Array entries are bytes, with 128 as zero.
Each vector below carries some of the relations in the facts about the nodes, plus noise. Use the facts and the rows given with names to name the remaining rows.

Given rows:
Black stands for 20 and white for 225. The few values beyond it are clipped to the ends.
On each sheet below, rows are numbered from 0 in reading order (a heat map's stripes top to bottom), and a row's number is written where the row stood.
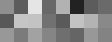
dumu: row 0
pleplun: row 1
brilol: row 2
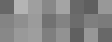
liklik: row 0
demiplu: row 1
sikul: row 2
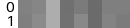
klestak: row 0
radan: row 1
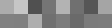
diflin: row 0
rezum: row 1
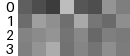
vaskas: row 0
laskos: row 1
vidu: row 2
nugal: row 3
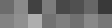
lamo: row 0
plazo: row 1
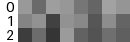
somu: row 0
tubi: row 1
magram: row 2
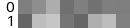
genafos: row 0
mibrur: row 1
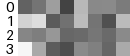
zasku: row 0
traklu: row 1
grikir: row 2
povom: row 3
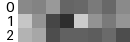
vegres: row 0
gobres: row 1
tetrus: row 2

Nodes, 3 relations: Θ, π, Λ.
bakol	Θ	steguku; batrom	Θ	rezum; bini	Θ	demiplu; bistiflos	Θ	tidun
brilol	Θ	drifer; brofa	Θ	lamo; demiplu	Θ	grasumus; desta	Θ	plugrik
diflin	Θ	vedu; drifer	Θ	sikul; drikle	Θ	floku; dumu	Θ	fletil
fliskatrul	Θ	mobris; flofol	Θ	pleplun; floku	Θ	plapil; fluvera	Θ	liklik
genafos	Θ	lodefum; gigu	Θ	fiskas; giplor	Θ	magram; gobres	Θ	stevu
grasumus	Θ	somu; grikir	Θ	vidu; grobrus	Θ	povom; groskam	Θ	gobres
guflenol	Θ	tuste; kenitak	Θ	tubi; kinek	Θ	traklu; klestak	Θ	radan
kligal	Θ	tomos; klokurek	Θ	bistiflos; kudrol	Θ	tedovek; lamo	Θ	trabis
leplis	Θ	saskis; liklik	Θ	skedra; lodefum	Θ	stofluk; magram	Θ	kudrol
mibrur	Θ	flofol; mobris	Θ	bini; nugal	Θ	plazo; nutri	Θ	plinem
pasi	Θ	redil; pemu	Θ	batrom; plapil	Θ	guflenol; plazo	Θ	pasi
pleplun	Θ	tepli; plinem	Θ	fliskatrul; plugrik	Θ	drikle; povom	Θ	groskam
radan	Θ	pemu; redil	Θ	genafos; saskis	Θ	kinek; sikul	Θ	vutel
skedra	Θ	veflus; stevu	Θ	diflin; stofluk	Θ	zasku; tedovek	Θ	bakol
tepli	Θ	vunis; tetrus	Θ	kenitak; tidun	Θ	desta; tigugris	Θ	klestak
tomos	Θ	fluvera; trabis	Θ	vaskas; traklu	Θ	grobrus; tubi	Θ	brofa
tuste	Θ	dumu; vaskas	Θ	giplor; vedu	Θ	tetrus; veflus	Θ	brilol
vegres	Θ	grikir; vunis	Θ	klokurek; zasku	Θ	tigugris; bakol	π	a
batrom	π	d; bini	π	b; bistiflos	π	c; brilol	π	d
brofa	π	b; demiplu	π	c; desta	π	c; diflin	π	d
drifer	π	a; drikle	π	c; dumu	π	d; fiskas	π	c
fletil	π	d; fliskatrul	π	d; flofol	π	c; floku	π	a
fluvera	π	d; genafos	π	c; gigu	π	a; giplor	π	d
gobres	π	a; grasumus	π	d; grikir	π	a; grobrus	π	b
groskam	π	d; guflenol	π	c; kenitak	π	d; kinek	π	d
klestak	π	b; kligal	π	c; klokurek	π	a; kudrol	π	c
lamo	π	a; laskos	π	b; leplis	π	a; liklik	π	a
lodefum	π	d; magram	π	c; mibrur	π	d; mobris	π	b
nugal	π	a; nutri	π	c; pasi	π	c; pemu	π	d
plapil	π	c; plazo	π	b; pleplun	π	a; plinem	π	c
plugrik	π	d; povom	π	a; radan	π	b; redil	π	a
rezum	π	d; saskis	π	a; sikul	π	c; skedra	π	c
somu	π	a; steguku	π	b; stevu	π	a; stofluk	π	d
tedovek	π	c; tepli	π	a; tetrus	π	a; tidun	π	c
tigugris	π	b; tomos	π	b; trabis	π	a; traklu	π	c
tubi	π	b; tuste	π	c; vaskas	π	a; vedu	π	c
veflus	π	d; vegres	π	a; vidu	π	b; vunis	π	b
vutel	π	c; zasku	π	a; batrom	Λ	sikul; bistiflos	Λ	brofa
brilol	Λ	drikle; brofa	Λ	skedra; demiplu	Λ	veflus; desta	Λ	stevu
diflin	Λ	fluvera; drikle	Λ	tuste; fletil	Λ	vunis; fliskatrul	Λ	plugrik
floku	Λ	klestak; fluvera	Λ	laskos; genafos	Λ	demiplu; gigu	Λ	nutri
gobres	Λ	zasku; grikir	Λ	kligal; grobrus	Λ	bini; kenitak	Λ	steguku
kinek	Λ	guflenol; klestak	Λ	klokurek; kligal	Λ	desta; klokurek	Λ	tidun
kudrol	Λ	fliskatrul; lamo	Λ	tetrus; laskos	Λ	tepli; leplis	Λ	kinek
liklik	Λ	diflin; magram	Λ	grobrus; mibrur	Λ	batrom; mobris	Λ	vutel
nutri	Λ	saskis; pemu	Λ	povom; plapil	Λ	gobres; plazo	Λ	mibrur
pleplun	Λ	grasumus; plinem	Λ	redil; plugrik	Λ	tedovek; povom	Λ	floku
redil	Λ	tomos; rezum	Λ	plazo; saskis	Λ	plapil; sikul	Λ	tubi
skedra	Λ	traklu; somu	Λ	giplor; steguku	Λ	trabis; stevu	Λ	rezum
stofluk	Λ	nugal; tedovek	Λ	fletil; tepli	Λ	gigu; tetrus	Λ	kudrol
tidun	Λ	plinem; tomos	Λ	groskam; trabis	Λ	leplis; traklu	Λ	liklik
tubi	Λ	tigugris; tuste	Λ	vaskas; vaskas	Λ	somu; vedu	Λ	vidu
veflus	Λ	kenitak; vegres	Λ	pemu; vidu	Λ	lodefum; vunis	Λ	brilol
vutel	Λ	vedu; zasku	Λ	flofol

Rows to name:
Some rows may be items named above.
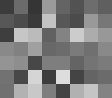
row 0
magram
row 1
giplor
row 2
tepli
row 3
kligal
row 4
kenitak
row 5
plapil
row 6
vunis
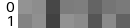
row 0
kenitak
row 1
tubi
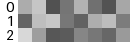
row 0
diflin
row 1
mibrur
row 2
stevu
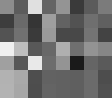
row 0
floku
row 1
magram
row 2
tedovek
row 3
groskam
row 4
fletil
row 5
tetrus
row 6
tetrus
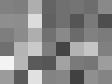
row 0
pemu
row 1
plugrik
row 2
radan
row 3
vunis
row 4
grobrus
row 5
drikle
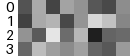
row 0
brofa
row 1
flofol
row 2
guflenol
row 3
skedra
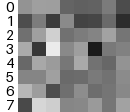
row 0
fliskatrul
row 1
kudrol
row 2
tidun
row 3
tuste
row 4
fluvera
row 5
kligal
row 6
vedu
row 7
bistiflos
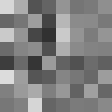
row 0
leplis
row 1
zasku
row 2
gobres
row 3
nutri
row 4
magram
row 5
stevu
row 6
tigugris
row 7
desta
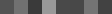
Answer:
tedovek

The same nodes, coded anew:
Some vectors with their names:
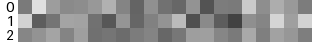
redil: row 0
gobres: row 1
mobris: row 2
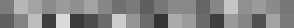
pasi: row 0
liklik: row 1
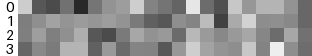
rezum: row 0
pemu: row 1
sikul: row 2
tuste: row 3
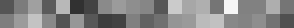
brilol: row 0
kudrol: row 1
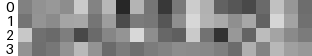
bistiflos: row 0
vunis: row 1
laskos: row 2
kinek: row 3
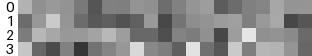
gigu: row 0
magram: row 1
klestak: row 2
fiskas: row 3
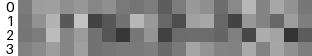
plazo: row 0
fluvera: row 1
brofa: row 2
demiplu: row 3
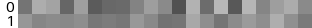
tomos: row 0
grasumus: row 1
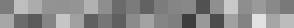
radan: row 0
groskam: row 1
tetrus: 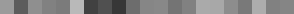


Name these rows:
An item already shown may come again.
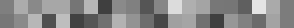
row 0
tidun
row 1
fluvera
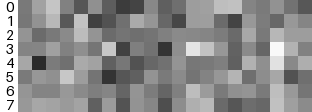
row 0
kudrol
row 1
fluvera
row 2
kinek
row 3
desta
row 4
stevu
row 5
tubi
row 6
dumu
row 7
tepli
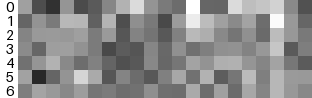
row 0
somu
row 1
drikle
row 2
pleplun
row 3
kenitak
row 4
tedovek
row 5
povom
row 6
plinem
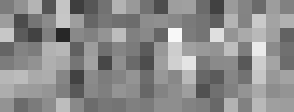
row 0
fluvera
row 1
grobrus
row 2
fletil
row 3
tuste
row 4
floku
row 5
flofol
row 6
gigu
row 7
kinek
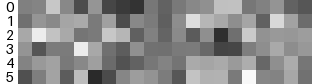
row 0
lamo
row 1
vunis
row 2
zasku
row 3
traklu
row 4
fliskatrul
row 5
brilol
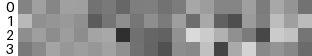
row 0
mibrur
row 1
saskis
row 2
plugrik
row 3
pemu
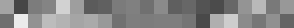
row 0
diflin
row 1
tigugris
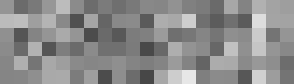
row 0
kinek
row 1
plapil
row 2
vedu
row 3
kligal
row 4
batrom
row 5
floku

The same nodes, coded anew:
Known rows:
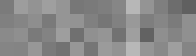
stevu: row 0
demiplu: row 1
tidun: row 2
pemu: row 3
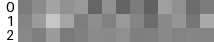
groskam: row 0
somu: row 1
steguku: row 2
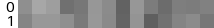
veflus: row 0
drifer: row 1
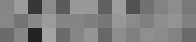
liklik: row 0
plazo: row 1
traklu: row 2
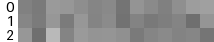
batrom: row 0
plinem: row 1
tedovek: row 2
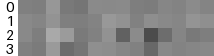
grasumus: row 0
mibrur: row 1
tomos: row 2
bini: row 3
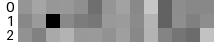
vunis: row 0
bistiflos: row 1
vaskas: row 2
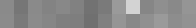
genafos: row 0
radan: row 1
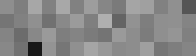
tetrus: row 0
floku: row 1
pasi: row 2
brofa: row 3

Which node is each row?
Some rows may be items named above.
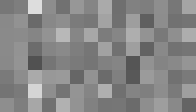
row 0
tuste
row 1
desta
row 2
tubi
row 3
desta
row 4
gigu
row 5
groskam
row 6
tuste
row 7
fliskatrul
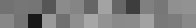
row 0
plapil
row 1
brofa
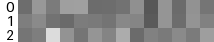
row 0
gobres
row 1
saskis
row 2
tuste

